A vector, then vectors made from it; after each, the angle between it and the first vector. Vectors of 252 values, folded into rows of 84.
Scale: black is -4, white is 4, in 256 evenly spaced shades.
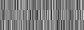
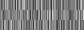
nearly parallel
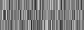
orthogonal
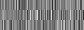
nearly opposite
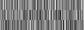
partly aligned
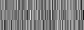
nearly opposite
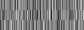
nearly parallel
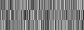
orthogonal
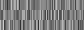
partly opposed
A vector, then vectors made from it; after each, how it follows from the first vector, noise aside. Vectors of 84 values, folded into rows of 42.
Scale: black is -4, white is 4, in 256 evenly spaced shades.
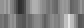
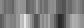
wrapped around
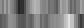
copied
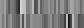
sign-scrambled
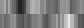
copied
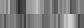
copied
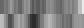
wrapped around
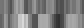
wrapped around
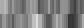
wrapped around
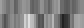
wrapped around
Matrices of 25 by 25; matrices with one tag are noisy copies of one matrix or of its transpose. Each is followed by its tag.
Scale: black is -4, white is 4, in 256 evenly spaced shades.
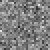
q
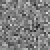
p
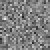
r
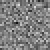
r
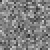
q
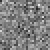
q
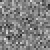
q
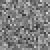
p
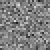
r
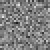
r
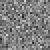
r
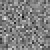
r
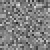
r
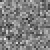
q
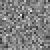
r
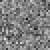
q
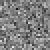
p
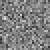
r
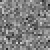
q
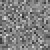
r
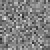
r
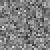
p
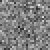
q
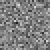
r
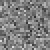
p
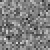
q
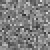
p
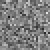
p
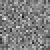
r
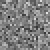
p
